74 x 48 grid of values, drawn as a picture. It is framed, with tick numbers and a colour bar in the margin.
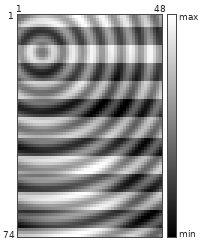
Ninth with the highest average: bottom middle. Slope: none. Stripes: horizontal, repeating 6 times. Rings: centred on the top left.
